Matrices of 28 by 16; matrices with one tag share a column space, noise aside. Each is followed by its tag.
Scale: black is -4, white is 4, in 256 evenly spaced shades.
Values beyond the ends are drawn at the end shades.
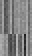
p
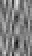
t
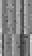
p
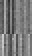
p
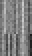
p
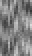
t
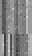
p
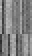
p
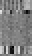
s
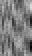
t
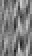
t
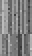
p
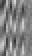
t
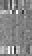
s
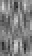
t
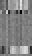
s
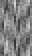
t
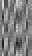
t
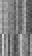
p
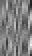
t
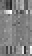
s
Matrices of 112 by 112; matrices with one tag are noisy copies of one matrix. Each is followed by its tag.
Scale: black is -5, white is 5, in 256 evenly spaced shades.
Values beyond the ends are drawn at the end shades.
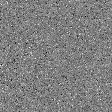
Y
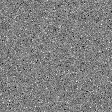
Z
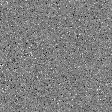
Y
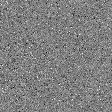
Y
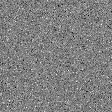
Z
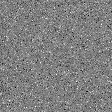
Z
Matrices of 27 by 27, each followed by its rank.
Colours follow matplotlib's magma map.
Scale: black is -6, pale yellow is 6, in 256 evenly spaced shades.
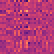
three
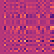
two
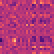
three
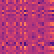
two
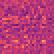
five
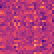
five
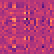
three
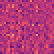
five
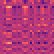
two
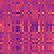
two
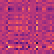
two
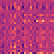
three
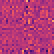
five
